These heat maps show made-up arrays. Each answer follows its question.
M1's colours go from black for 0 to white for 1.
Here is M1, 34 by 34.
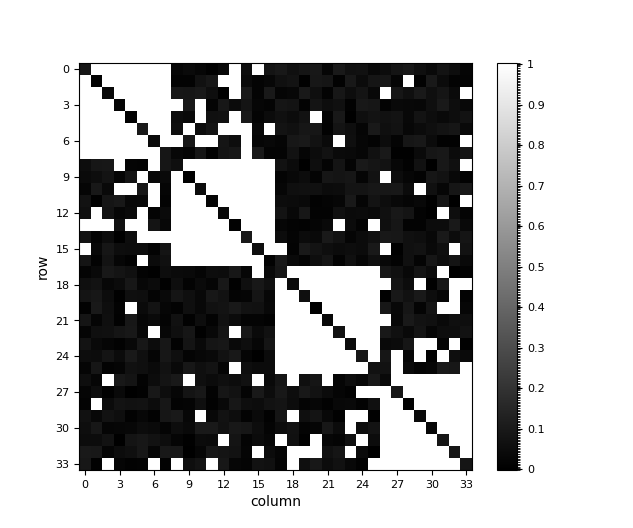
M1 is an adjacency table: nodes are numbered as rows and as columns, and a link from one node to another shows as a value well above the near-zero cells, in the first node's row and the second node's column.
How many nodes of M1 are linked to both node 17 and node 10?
1
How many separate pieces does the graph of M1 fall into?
1
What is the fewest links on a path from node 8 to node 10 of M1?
1
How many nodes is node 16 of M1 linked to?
9
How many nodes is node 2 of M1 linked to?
10
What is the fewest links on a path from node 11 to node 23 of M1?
3
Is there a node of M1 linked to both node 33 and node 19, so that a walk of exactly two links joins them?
yes
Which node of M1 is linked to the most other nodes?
node 13
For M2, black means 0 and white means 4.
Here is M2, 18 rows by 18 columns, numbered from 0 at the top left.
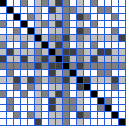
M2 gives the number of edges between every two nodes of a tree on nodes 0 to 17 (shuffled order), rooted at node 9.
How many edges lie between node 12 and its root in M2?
2
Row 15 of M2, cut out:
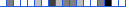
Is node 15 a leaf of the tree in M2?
yes
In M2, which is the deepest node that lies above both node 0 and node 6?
8
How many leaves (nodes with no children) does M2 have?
13
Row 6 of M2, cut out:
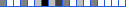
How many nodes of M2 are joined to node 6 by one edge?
1
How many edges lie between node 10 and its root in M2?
2
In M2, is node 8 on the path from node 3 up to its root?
yes
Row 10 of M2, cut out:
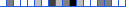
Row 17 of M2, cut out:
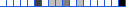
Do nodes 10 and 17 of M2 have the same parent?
no
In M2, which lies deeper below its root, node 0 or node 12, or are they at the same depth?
the same depth
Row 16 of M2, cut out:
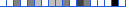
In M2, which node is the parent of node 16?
11
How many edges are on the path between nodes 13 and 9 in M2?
2
